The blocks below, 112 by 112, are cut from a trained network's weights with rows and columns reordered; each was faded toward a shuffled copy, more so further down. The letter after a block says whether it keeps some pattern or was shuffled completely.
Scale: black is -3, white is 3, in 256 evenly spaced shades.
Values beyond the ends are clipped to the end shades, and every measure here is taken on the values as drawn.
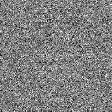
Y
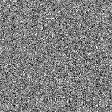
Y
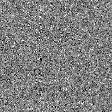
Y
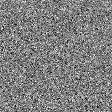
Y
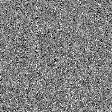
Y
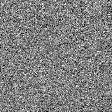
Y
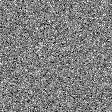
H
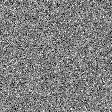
H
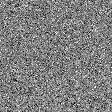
H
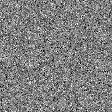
Y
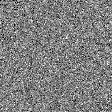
Y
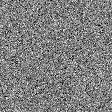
H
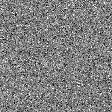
Y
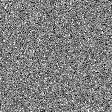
H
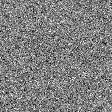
Y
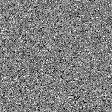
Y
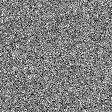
H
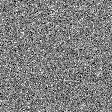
H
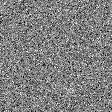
H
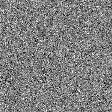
H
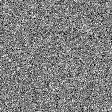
H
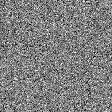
Y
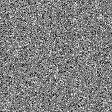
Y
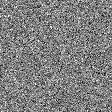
H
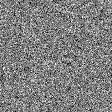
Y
